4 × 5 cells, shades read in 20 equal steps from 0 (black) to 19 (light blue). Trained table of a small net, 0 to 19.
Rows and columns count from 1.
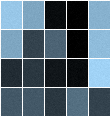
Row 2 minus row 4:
7 -2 4 -10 11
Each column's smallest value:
4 5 1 0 6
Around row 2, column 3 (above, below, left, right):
1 2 6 0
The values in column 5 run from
6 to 19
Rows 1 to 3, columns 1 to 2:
18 15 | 15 6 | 4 5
